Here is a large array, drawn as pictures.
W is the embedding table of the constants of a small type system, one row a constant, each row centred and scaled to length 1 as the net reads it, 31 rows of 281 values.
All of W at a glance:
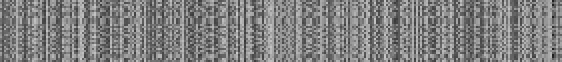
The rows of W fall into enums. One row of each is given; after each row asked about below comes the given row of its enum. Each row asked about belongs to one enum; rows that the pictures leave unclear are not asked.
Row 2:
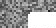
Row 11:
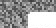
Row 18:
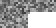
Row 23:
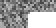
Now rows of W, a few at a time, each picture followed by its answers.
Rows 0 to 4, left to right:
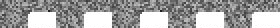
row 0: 2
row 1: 11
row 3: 18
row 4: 23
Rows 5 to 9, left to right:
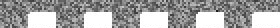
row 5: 11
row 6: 18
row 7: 18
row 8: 2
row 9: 11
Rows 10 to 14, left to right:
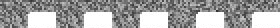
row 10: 11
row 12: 23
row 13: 2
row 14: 23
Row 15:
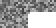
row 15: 18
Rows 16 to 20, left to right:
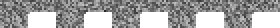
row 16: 11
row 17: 2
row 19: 11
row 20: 23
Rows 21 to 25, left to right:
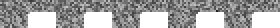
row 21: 11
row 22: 18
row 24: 2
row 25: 23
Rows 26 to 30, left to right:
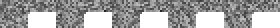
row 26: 18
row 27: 2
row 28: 2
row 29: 11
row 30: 23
